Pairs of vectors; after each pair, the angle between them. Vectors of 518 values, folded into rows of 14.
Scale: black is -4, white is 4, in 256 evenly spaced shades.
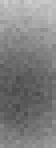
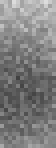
nearly parallel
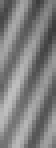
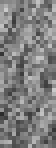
partly opposed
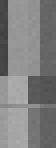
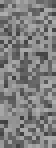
orthogonal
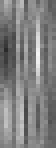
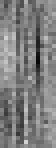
nearly opposite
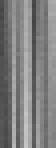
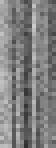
nearly opposite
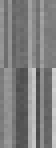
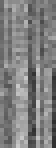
nearly opposite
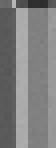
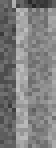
nearly parallel
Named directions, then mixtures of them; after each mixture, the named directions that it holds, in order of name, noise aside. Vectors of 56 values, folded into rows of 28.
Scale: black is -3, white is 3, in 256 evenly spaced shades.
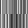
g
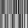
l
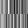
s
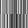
g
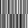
g, s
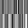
l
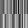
l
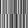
g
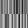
g, l, s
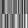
l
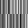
g, s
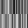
l, s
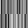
g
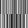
g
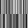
g, l, s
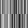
g, l, s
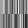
l, s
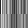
g, s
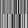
g, l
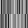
g
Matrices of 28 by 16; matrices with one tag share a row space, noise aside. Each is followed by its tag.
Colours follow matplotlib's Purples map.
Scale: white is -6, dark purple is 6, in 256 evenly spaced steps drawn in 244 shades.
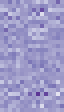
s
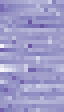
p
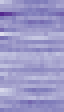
p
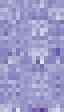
s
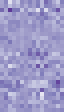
s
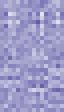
s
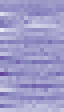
p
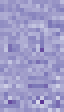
s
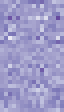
s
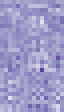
s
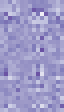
s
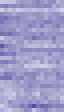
p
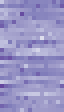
p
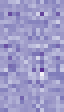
s
